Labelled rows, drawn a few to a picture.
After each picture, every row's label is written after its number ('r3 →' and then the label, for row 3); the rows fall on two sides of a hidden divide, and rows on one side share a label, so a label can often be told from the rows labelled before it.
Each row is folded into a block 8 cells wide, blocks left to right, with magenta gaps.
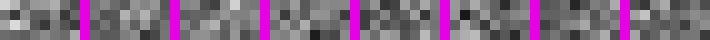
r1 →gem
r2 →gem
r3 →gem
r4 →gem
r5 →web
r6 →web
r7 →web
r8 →web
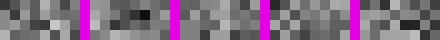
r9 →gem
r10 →web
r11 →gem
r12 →gem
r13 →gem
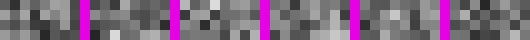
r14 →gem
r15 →web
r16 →gem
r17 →gem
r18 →web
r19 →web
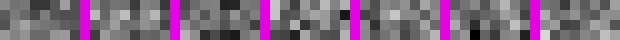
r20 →web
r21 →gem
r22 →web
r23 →gem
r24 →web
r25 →gem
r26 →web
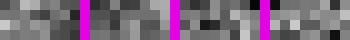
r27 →gem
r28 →web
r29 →web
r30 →gem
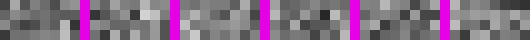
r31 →web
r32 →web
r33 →gem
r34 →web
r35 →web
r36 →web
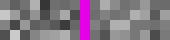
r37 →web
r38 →gem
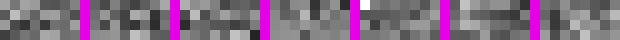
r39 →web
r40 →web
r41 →web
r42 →web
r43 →web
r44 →gem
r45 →web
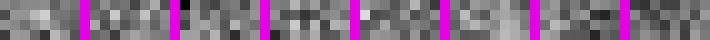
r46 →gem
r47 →gem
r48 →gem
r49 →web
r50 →gem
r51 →gem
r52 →gem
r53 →web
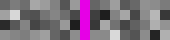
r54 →gem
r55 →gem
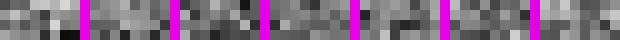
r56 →gem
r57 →gem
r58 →gem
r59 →web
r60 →web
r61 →web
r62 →web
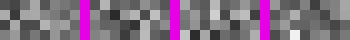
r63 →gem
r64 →gem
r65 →web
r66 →web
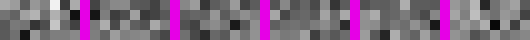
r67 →gem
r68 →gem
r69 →web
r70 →gem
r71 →gem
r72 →gem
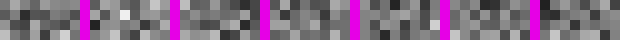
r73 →web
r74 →web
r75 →web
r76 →web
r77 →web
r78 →web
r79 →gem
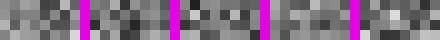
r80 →web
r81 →web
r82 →web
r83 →web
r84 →web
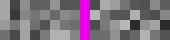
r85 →web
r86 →gem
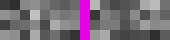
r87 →gem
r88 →gem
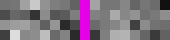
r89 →gem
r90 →gem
